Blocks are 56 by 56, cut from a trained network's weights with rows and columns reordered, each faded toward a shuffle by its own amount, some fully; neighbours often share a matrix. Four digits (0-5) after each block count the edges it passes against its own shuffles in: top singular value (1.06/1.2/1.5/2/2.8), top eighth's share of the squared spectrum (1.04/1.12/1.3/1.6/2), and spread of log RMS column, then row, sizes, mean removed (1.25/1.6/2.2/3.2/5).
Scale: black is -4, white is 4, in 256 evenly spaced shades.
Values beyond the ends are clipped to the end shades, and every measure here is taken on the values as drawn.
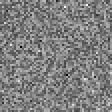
2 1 0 0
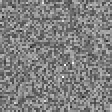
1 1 0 0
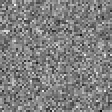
3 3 0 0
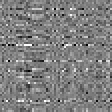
4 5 1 3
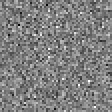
2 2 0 0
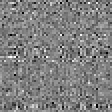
4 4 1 3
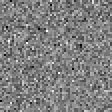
1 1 0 0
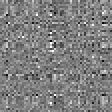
4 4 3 2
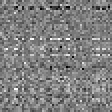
4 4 2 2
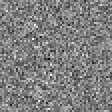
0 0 0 0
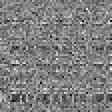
4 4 1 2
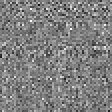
4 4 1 3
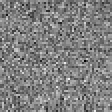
3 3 1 1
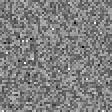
0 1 0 0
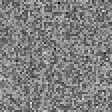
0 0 0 0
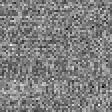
4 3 0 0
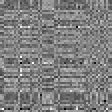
5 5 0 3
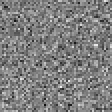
4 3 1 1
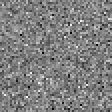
2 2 1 0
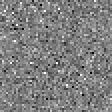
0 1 0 0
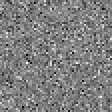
2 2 0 0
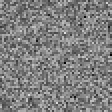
1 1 0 0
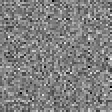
3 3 1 2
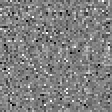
3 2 1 0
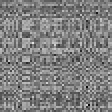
4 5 3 3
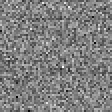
2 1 0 0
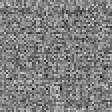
3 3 1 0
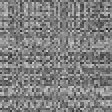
4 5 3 2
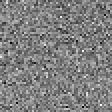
2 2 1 0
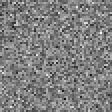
0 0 0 0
